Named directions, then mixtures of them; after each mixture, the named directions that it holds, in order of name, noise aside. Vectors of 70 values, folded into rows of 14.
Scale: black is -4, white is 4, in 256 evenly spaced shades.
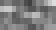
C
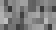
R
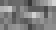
C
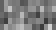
R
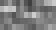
C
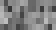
R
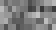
C, R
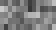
C, R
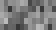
R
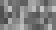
R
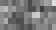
C, R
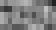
C, R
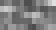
C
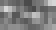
C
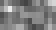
C, R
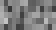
R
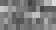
C, R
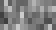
R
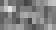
C, R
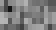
C, R
